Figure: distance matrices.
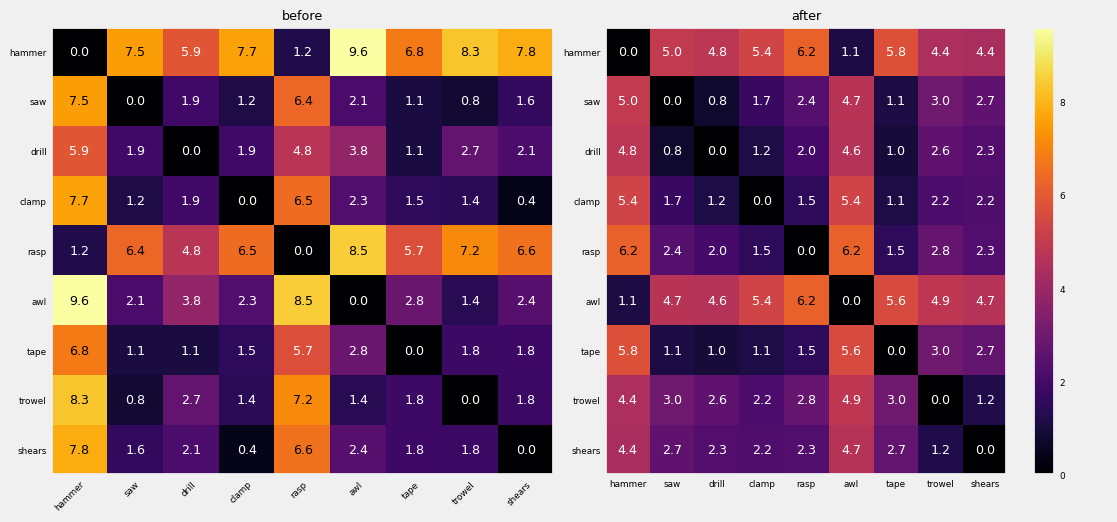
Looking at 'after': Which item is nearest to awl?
hammer
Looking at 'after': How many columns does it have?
9
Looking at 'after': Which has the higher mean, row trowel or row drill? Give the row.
trowel
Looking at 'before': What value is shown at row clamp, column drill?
1.9
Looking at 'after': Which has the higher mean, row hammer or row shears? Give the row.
hammer
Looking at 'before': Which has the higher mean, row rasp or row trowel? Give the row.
rasp
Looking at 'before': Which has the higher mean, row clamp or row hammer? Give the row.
hammer
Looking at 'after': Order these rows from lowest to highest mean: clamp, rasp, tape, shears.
clamp, tape, shears, rasp
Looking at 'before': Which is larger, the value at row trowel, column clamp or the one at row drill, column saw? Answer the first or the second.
the second
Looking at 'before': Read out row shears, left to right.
7.8 1.6 2.1 0.4 6.6 2.4 1.8 1.8 0.0
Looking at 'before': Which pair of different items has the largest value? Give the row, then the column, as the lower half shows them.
awl, hammer
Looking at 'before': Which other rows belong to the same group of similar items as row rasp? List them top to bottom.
hammer
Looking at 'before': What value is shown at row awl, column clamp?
2.3
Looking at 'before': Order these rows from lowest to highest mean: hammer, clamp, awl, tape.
tape, clamp, awl, hammer
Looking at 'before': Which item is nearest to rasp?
hammer
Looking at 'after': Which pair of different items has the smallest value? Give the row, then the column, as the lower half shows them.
drill, saw
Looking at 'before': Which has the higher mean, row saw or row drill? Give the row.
drill
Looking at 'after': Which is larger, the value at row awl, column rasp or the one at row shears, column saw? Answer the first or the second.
the first
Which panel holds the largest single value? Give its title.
before
